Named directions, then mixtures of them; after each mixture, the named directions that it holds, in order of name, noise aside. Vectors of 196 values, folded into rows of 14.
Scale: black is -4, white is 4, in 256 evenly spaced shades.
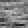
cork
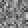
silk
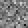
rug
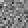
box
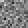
box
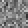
silk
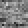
cork, silk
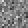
box, silk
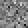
rug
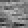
cork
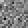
box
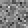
box, rug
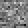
cork, rug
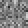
rug, silk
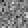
box, silk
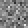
rug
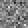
rug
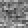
cork, silk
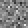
rug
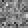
cork, silk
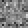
cork, silk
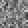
silk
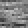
cork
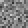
box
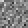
box, rug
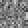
rug, silk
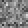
cork, silk
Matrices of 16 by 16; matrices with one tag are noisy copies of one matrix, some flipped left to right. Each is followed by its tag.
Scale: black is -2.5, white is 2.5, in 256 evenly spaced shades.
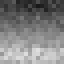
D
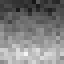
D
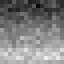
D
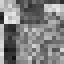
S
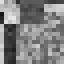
S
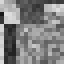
S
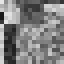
S
